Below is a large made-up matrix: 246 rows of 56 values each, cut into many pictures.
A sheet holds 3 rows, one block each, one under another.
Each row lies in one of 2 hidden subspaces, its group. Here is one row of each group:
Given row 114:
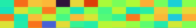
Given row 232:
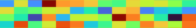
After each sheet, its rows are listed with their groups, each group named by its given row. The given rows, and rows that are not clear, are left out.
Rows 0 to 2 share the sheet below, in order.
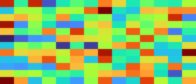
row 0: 232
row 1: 232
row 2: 232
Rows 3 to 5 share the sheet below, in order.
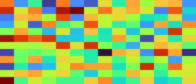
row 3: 114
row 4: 232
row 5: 232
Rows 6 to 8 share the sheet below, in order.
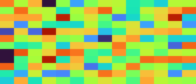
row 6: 232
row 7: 232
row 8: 232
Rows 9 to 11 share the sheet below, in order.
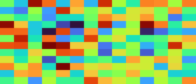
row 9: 232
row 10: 232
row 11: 114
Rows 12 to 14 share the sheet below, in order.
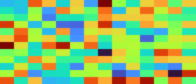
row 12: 232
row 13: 232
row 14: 114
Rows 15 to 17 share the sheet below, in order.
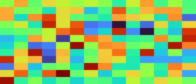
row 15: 114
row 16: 114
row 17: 232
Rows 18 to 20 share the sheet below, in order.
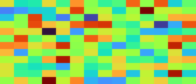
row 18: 232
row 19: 232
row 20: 114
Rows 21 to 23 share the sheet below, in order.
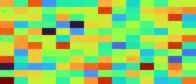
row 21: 232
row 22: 232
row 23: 232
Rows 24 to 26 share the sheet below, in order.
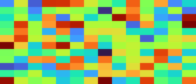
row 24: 232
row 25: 232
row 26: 232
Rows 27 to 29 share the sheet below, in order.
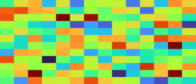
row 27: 232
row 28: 114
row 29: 232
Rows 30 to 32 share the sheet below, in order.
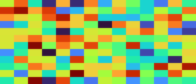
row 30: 232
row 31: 114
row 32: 114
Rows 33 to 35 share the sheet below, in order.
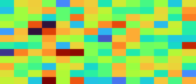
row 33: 114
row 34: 232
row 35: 114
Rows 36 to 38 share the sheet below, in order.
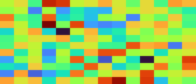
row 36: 114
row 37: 114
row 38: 114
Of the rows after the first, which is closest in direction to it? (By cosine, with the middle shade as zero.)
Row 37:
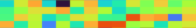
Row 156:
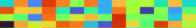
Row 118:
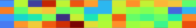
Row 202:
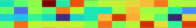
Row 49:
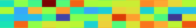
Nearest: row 202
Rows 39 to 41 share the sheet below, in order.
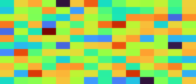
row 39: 114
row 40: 232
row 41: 114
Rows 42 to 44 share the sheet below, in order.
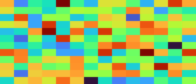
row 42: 114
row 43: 232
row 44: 114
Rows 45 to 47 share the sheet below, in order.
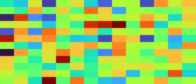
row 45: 114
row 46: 232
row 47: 114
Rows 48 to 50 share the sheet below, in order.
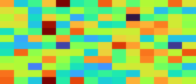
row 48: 114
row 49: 232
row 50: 114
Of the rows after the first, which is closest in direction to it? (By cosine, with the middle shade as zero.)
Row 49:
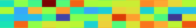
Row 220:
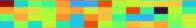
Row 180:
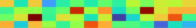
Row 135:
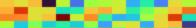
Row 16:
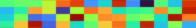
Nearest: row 16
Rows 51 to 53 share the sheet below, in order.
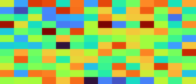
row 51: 232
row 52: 232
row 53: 114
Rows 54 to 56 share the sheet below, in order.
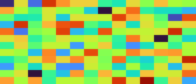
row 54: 232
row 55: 114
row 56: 114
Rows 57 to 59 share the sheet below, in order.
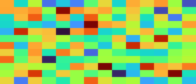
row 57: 114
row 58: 114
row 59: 232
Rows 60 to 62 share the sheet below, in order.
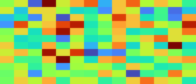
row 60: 232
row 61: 114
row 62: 114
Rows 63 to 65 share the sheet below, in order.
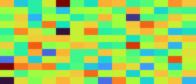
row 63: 114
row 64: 114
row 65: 232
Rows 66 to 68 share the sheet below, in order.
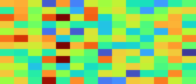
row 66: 232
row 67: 232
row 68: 114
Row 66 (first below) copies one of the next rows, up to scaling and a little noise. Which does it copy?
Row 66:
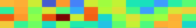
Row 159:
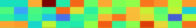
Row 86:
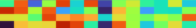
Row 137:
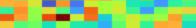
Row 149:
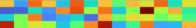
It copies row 137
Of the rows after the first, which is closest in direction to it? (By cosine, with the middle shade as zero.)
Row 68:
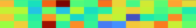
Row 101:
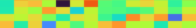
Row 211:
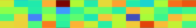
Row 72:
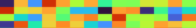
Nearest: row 211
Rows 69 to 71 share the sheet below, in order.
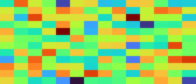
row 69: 114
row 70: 114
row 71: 232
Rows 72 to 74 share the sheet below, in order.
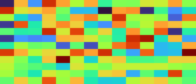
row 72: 232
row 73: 232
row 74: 114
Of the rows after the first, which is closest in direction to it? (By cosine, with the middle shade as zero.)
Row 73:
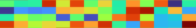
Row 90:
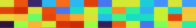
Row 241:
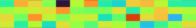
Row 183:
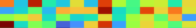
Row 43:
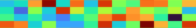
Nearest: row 43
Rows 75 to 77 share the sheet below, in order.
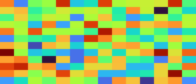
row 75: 114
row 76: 232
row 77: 232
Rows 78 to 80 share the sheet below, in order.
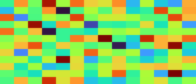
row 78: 114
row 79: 232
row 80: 114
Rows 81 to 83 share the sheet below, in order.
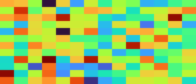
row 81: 232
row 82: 114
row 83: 114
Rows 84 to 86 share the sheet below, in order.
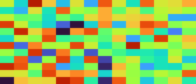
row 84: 232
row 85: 114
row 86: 232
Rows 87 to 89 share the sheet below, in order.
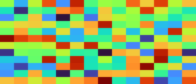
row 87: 232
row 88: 232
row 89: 232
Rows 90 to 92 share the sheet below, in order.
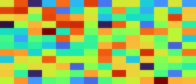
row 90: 232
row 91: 232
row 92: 232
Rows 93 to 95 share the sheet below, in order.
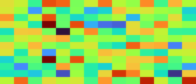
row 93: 114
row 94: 114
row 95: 232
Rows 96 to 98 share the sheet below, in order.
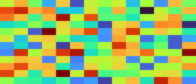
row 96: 232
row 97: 232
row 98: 232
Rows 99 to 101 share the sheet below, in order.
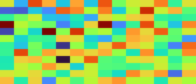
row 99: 232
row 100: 232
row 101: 114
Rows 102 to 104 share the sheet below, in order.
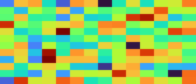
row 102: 114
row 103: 114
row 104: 232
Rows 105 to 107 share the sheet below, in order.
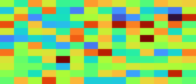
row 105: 114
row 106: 232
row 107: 114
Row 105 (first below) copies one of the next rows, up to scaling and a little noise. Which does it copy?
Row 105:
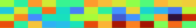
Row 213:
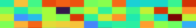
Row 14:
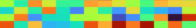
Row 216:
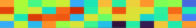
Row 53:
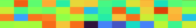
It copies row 14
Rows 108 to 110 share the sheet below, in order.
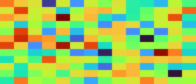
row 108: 232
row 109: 232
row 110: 232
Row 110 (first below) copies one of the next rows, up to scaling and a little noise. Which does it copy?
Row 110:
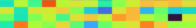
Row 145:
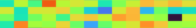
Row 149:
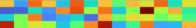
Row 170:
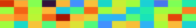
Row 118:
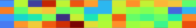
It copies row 145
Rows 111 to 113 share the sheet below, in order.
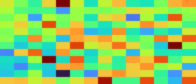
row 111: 114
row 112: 114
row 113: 232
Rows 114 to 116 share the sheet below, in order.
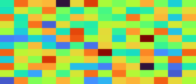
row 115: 232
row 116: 232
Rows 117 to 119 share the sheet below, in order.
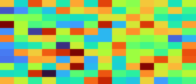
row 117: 232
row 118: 232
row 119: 232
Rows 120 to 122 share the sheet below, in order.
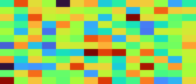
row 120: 114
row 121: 114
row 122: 232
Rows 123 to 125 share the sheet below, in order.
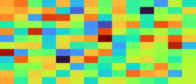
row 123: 232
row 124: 232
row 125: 114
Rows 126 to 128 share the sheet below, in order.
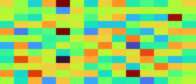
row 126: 114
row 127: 114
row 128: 114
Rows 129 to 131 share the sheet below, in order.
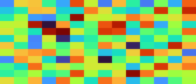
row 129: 114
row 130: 114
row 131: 114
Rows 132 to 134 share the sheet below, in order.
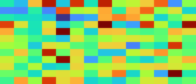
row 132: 232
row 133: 114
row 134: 114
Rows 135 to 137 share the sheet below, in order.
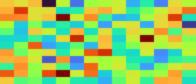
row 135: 232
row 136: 232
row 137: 232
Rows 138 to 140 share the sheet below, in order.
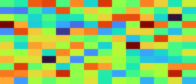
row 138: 232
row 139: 114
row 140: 232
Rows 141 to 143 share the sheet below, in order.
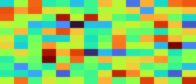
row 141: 232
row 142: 114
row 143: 232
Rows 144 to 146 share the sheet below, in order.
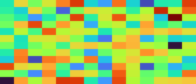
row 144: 114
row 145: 232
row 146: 232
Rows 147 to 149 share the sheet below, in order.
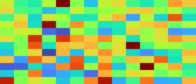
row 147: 114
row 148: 114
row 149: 232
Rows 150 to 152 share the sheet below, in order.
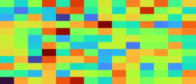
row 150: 232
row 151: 114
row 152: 232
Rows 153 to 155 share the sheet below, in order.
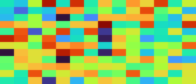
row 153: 232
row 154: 232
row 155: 114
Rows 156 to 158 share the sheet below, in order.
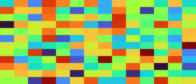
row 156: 232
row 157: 114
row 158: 114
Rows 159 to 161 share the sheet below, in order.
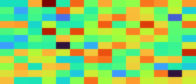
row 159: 232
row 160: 232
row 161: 114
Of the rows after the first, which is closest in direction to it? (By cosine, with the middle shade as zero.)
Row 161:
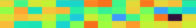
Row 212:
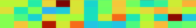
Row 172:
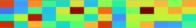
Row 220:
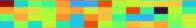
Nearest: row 220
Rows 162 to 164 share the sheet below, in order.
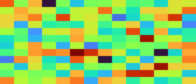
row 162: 232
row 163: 232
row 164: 114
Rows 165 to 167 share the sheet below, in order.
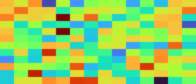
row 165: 232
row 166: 114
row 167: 232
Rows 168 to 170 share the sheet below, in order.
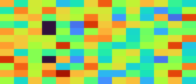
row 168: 114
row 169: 232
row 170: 232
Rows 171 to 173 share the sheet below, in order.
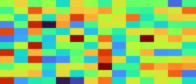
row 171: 114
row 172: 232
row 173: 232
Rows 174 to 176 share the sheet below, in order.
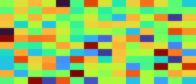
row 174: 114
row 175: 232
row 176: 114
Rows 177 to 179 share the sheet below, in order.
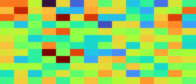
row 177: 232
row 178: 114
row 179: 114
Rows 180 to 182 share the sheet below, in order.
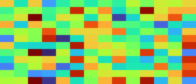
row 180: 232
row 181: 114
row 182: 114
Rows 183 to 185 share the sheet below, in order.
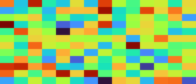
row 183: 232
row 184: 114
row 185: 232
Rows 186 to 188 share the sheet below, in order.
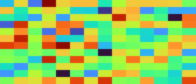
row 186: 232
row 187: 232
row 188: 232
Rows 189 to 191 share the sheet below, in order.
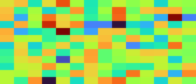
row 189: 114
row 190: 114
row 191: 114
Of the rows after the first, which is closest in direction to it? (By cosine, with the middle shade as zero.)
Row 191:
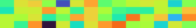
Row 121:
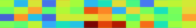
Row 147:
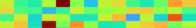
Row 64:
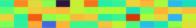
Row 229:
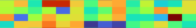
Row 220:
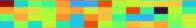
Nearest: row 64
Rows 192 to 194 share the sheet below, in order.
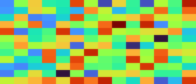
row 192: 114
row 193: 114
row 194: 232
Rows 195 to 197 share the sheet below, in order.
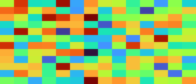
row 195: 232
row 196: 114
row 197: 114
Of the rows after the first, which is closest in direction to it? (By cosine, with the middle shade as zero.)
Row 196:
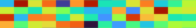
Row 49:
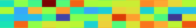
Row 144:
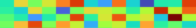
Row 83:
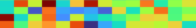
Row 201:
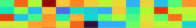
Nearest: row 83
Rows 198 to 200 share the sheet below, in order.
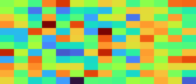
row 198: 114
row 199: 232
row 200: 232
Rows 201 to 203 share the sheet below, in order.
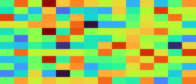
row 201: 114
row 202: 232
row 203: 232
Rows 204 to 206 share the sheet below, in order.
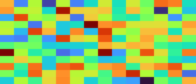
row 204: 114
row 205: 232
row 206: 114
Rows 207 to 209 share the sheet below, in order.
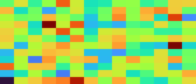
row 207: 114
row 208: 114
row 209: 232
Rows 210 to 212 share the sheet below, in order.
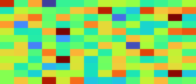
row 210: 232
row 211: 114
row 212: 114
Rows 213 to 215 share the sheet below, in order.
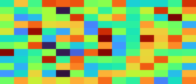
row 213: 114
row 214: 232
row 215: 232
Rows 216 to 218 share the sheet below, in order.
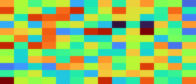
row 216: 114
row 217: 114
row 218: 232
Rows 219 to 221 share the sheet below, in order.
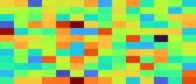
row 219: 232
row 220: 114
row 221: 232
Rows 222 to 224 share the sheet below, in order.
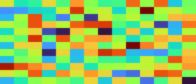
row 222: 232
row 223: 114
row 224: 232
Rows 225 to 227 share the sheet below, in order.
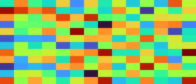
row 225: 232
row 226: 232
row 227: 232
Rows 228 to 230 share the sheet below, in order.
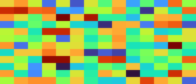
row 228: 232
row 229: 114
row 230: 114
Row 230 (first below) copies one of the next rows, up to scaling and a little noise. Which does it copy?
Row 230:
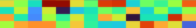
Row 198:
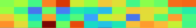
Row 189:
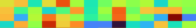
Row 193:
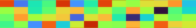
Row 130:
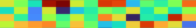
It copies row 130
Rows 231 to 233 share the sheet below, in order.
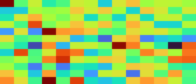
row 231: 232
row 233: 114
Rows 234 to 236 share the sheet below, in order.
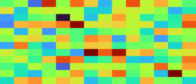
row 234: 232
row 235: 114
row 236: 114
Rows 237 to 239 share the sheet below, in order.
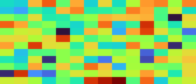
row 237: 232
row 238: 114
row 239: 114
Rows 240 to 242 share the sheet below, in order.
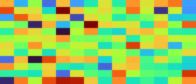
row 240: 114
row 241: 114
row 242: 232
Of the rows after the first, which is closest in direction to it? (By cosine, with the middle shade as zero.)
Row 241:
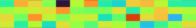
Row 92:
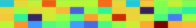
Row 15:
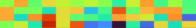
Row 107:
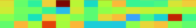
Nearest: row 15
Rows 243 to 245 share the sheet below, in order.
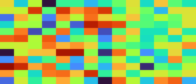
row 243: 114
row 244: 232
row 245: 232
